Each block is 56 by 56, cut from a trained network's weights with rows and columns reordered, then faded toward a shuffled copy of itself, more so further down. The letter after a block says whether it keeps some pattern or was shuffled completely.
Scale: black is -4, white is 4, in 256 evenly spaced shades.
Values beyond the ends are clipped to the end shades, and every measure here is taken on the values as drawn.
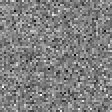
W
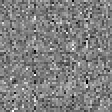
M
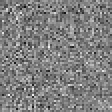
M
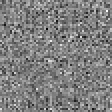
M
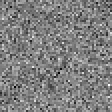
W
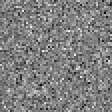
W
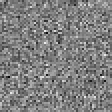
M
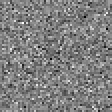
W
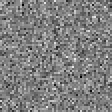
W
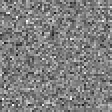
M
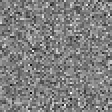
M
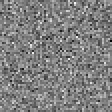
W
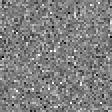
W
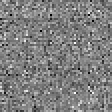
M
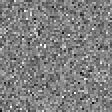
W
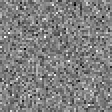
W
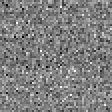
M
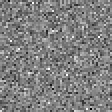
W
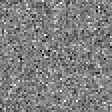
W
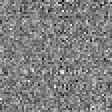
M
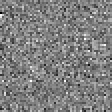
M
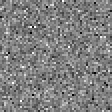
W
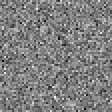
W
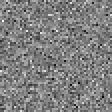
W
